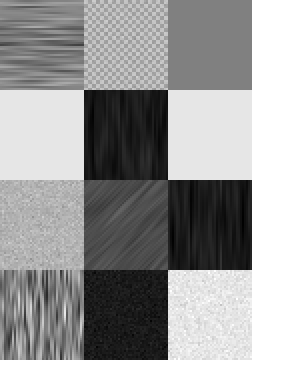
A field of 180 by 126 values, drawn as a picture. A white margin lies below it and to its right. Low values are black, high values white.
The table splits into 4 rows of 3 panels. Panel 1,1: middling, streaked across. Panel 1,2: high, checkered. Panel 1,3: middling, flat. Panel 2,1: very high, flat. Panel 2,2: very low, streaked downward, faint in contrast. Panel 2,3: very high, flat. Panel 3,1: high, fine-grained, faint in contrast. Panel 3,2: low, slanting up to the right, faint in contrast. Panel 3,3: very low, streaked downward, faint in contrast. Panel 4,1: middling, streaked downward, strong in contrast. Panel 4,2: very low, fine-grained, faint in contrast. Panel 4,3: very high, fine-grained, faint in contrast.
